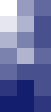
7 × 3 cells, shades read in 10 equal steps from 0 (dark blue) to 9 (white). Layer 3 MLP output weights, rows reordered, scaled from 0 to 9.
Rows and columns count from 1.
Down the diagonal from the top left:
9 6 2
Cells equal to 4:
2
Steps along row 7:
same up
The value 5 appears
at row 1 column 2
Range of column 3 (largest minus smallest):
2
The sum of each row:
17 16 12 13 7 3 1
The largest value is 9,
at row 1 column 1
